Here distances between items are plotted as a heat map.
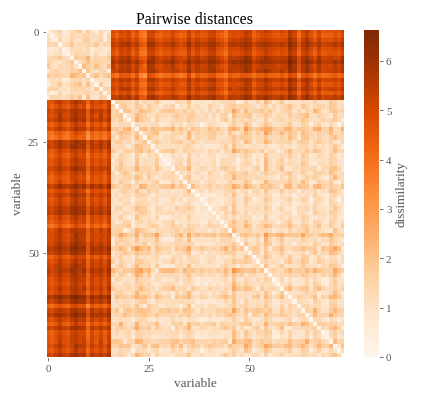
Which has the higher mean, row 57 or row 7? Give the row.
7
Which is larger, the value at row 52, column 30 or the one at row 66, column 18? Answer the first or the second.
the second
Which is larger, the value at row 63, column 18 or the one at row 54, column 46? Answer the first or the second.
the second
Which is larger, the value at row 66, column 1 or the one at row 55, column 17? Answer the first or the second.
the first
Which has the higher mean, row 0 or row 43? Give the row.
0
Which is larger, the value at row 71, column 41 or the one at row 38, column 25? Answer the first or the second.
the first
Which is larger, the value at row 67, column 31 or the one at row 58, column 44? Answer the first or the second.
the second
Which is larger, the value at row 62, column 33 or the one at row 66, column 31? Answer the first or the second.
the second
